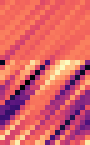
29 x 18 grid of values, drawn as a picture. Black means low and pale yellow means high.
Mirror symmetry: none. Histogram: skewed, a long tail of low values. Calmest part: top right. Grain: diagonal, up to the right. Seam: horizontal, 40% of the way down, the top part calmer.
